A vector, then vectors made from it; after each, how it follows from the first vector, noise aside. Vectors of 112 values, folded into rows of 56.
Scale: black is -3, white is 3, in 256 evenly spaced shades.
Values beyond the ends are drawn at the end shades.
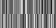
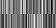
sign-scrambled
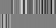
partly zeroed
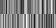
sign-scrambled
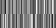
wrapped around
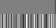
partly zeroed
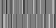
partly zeroed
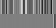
partly zeroed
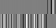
partly zeroed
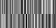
sign-scrambled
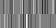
partly zeroed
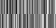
wrapped around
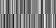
wrapped around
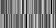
sign-scrambled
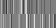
partly zeroed
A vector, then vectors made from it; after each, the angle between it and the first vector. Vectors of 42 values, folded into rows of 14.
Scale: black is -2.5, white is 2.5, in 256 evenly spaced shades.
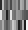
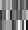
nearly opposite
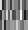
orthogonal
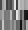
partly aligned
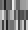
partly aligned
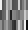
nearly opposite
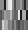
orthogonal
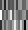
partly aligned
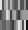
nearly opposite
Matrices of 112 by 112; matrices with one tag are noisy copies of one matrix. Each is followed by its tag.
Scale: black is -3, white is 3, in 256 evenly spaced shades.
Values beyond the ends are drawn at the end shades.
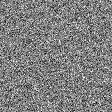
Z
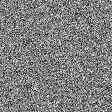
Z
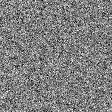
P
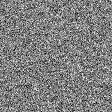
Z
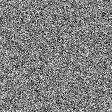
P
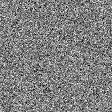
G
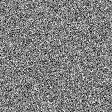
Z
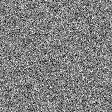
Z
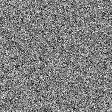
P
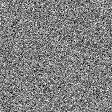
G
